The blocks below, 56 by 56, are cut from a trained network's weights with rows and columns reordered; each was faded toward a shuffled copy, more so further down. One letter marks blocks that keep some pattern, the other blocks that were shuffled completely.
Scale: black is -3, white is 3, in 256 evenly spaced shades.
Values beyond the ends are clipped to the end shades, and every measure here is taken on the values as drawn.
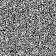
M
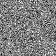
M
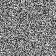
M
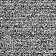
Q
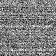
Q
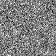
Q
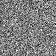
M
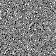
Q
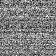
Q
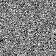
Q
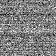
Q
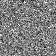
M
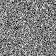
M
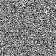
Q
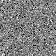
Q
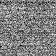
Q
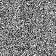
M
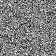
M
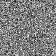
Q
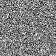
Q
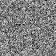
M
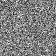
M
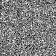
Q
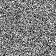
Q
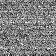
Q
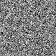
M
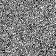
M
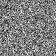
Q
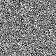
M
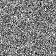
M
